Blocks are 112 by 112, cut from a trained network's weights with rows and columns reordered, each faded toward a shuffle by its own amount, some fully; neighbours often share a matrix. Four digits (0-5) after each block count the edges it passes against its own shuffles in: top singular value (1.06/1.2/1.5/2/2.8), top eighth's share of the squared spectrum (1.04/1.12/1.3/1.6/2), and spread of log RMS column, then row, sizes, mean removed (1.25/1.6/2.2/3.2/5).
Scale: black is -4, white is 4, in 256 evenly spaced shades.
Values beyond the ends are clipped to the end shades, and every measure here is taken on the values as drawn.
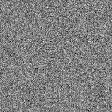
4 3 0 1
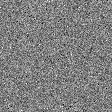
0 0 0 0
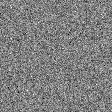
1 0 0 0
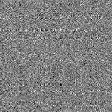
4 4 2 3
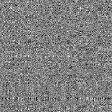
4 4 2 3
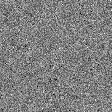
2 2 0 0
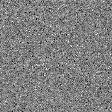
3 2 1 1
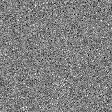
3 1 0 1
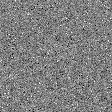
2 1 0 0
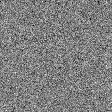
2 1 0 0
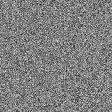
3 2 0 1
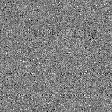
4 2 0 2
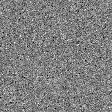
1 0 0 0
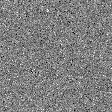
1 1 0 0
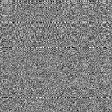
5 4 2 3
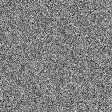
2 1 0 0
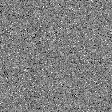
2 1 0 0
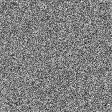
2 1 0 0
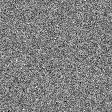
0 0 0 0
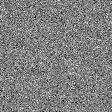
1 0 0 0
